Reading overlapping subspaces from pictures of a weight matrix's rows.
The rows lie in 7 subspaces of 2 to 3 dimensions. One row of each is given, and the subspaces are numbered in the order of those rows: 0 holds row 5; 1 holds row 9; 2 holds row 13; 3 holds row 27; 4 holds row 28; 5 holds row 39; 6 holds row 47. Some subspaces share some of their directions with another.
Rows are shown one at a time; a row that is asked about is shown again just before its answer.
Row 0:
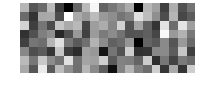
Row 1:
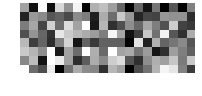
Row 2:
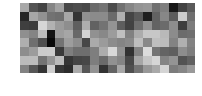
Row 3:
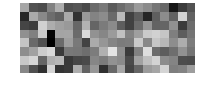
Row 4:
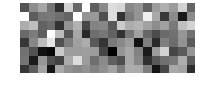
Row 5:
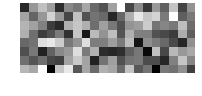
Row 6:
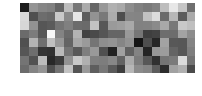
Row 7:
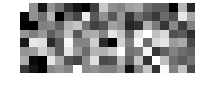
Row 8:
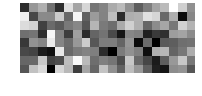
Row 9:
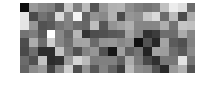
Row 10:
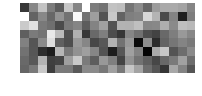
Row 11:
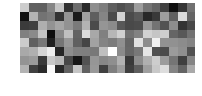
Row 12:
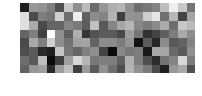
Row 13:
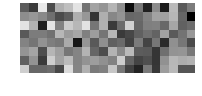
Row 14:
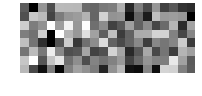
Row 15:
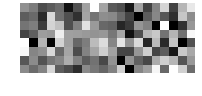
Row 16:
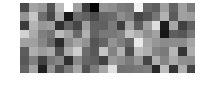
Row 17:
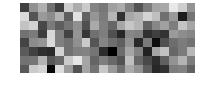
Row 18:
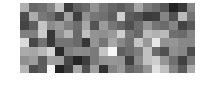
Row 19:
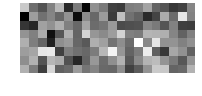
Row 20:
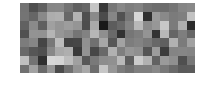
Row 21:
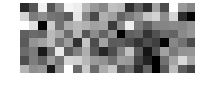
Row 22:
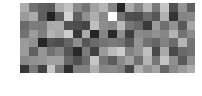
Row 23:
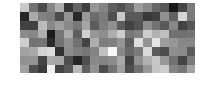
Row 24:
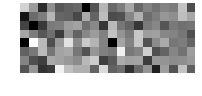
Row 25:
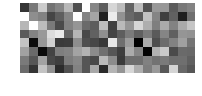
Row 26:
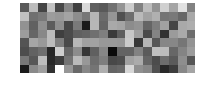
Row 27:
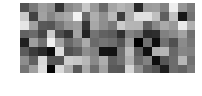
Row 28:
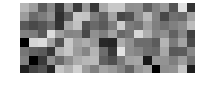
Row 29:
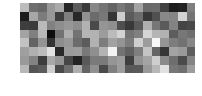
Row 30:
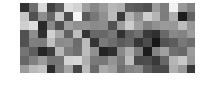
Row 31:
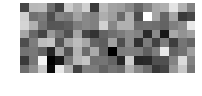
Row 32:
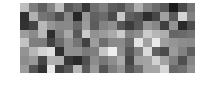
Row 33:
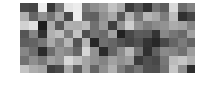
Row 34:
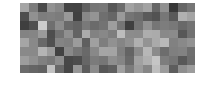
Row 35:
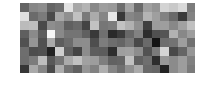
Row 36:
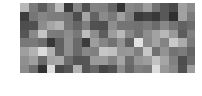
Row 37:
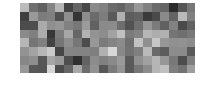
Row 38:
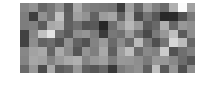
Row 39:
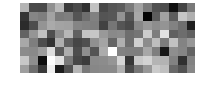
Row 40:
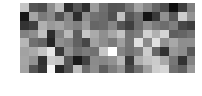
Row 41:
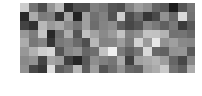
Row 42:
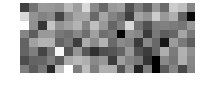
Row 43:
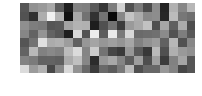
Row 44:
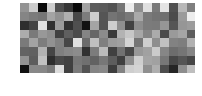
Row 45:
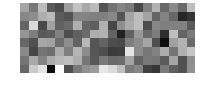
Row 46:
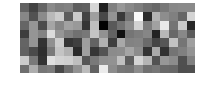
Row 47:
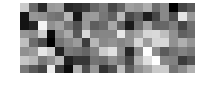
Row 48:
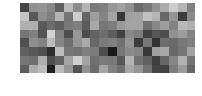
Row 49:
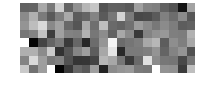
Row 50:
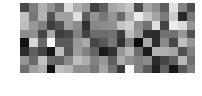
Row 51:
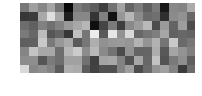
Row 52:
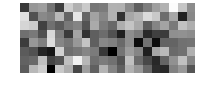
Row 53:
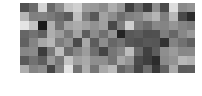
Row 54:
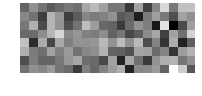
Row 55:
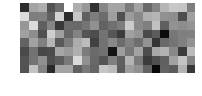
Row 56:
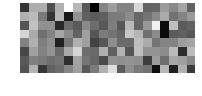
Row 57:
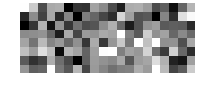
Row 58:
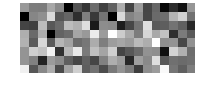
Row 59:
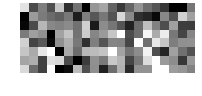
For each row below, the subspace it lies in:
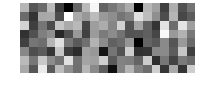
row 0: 3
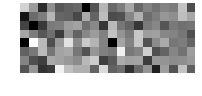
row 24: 4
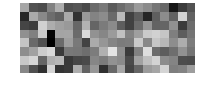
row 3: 6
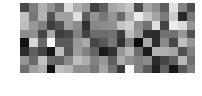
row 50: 3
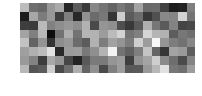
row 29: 0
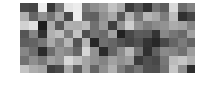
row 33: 2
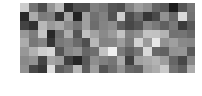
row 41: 2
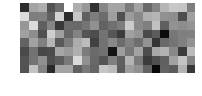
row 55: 3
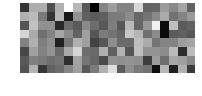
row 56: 3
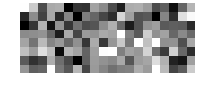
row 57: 6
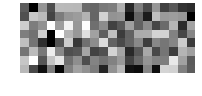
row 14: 6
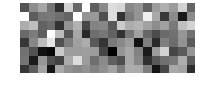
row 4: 4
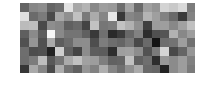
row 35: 0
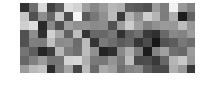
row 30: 2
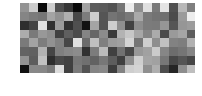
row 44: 2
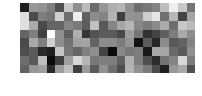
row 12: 1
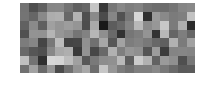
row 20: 5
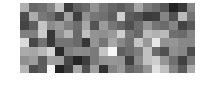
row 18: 4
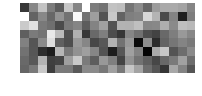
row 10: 4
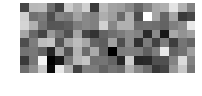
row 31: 5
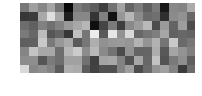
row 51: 0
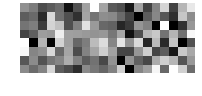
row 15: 3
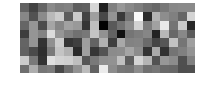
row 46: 5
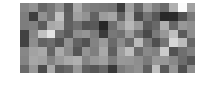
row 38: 0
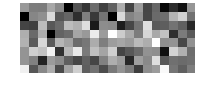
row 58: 0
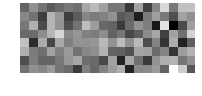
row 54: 3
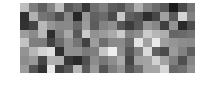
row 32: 3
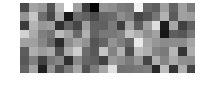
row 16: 3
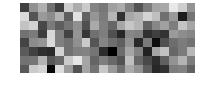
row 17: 1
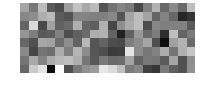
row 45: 1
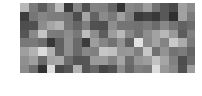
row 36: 0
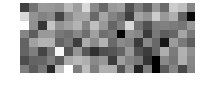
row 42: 2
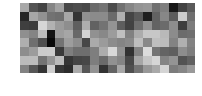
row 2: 6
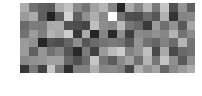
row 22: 0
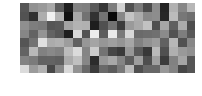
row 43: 0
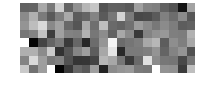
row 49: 4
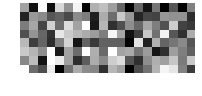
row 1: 2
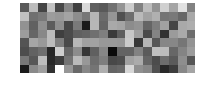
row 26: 2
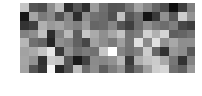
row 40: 5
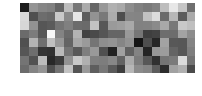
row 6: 1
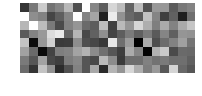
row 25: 4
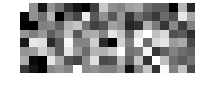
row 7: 4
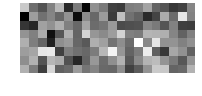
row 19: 4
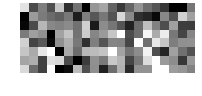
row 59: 2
